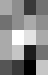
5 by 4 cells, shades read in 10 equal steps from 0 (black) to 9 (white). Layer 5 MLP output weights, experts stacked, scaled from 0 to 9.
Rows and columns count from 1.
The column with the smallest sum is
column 3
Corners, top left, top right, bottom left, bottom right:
6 4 3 7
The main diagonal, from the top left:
6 5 8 4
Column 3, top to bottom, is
2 6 8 1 0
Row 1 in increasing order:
2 4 5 6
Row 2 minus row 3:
-2 -4 -2 -1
